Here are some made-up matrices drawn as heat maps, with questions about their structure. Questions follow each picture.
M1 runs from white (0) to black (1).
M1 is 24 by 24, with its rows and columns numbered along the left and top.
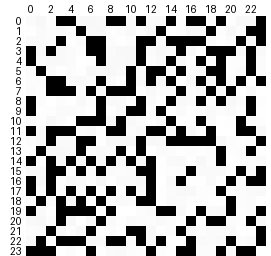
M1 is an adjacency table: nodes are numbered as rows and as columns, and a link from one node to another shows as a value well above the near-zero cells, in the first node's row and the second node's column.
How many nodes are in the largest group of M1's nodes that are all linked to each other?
5
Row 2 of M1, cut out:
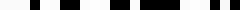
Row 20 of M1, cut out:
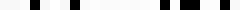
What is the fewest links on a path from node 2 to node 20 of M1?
2
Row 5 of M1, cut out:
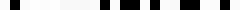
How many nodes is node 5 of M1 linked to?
8
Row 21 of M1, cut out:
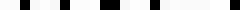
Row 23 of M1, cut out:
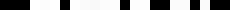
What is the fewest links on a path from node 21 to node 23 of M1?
1
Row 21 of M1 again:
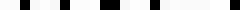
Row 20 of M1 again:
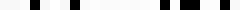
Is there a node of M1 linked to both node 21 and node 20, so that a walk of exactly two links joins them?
no
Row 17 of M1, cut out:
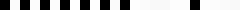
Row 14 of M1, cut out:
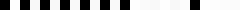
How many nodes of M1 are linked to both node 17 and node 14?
8
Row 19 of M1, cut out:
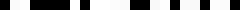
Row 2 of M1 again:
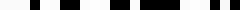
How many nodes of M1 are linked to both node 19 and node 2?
5
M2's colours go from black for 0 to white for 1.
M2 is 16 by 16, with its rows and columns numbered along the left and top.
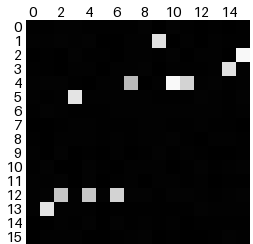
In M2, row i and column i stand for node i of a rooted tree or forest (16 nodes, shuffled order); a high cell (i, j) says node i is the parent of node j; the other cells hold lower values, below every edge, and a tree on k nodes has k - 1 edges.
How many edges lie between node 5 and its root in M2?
0
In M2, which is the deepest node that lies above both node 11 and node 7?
4
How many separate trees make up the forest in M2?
5
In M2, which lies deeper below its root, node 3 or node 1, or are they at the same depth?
the same depth
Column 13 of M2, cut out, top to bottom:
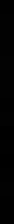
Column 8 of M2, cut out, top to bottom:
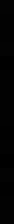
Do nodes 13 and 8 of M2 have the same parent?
no
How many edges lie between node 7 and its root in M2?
2
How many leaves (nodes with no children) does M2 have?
9
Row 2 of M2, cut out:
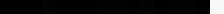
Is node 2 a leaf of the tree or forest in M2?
no
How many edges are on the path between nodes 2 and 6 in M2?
2
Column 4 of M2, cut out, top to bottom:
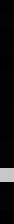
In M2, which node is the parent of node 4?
12
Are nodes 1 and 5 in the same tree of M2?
no
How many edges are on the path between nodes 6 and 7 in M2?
3
